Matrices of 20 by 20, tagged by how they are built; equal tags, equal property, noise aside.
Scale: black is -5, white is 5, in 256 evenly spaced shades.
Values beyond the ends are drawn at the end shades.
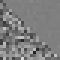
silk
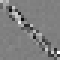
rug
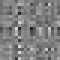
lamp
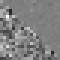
silk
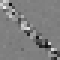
rug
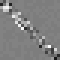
rug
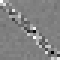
rug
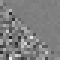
silk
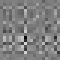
lamp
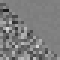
silk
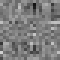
lamp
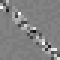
rug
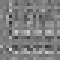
lamp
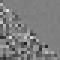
silk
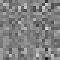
lamp
